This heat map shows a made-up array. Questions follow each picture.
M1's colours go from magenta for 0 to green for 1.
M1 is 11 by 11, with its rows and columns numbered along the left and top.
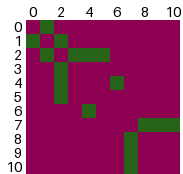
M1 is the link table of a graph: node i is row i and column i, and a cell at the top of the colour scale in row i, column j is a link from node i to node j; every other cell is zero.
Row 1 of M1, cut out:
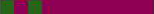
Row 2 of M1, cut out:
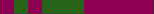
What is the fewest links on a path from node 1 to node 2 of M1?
1
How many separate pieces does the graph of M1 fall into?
2
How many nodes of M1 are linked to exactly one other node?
7
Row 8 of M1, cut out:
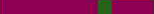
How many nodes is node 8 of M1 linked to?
1
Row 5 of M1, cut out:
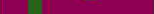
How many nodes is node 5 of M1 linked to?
1
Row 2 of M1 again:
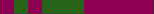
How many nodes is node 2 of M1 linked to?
4
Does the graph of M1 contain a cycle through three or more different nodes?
no
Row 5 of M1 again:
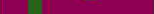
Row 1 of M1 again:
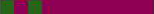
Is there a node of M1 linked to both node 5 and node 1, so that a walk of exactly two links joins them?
yes
